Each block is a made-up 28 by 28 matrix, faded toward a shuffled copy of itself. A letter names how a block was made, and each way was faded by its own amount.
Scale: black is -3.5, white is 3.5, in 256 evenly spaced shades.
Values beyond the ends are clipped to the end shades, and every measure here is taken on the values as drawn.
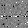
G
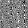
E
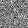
E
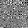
G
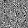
E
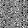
E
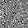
E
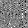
E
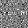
G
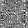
E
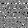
G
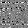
G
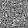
E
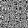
E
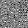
E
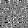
G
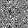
E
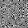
E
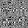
G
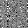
E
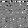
G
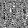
E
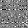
G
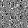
E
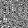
E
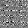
G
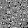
E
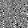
E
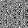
E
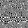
G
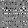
G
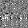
G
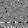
G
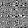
G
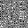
E
